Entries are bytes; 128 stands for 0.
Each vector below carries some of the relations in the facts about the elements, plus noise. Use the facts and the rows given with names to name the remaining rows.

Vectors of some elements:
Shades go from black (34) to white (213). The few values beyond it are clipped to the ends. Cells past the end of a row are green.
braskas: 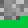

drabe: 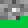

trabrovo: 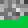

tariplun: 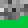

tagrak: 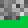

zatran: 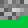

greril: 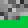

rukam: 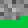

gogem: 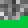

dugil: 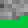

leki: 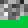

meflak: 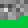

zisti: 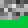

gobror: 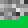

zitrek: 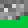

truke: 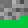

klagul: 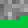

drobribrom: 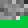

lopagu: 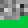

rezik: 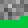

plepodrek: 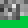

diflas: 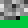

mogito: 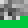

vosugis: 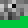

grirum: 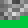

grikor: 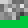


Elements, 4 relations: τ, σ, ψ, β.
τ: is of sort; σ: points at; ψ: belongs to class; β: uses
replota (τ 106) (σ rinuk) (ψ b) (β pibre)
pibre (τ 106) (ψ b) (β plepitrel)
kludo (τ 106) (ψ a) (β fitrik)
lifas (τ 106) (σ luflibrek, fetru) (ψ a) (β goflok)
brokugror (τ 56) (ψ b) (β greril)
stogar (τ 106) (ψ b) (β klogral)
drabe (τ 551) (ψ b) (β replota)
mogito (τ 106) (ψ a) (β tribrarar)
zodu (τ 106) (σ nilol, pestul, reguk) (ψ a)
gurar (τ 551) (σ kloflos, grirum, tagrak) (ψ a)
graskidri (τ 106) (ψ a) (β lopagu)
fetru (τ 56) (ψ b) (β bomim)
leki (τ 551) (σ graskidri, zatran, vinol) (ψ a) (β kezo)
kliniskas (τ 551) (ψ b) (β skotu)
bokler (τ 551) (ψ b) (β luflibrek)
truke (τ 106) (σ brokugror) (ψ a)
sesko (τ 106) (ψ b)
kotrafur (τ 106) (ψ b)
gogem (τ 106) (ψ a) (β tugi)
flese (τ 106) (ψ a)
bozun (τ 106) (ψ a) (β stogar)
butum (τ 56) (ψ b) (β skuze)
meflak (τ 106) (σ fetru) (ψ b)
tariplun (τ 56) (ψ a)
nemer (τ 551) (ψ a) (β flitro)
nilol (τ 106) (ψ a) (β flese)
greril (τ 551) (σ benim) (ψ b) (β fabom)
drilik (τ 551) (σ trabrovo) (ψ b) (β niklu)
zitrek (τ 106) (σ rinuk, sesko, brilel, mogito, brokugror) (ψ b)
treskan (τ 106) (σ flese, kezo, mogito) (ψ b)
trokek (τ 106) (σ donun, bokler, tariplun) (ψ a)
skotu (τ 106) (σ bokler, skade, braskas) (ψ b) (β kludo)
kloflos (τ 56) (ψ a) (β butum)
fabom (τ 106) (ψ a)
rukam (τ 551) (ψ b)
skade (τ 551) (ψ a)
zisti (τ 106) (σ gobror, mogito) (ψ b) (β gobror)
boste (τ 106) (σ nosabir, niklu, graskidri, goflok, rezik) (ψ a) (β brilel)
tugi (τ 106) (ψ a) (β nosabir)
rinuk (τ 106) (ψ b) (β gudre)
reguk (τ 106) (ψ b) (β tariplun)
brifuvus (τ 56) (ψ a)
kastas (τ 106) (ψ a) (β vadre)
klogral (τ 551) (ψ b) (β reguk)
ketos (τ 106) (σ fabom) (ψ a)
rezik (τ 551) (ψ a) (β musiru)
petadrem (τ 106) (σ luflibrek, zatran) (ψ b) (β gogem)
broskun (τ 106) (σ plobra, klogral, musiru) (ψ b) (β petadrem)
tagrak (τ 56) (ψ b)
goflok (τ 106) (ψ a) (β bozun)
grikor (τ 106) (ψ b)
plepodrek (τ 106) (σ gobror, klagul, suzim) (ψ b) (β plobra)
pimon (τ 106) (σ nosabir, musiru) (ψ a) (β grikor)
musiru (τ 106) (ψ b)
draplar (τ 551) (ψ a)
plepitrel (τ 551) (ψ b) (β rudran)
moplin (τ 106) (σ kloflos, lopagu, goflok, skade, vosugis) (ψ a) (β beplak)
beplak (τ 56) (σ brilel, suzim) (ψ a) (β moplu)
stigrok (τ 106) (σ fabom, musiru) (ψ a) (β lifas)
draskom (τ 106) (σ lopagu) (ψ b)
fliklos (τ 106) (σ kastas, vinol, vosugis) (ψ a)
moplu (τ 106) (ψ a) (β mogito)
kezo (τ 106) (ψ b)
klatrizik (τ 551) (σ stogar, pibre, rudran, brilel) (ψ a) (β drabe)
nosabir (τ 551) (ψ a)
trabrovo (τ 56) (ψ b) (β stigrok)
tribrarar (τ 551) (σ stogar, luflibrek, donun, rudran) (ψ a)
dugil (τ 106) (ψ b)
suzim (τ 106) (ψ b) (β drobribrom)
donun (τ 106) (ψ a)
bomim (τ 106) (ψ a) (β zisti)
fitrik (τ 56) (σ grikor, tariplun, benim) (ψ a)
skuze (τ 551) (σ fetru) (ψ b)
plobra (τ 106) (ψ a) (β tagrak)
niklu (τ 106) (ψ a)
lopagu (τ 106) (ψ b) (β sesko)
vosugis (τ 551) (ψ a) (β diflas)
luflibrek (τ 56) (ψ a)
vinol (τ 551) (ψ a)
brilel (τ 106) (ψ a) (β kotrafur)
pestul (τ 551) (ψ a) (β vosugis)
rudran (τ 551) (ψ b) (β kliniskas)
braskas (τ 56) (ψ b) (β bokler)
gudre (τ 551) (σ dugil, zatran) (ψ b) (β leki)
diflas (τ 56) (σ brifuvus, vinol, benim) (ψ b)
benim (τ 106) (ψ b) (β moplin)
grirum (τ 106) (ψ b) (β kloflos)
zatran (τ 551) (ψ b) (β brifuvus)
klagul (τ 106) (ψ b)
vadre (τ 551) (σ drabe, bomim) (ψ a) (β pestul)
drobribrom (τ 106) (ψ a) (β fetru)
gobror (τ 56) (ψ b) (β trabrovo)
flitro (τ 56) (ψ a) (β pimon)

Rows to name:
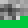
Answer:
moplu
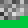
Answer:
butum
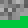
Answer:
brifuvus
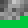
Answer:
brilel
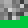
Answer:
nemer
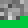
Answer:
pibre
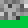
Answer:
skotu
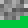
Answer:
trokek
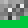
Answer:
flitro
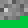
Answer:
draskom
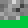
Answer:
boste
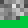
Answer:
brokugror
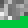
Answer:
rinuk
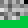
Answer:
fetru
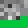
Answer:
replota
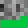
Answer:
plobra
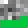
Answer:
benim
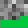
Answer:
kastas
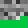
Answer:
stigrok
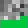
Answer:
graskidri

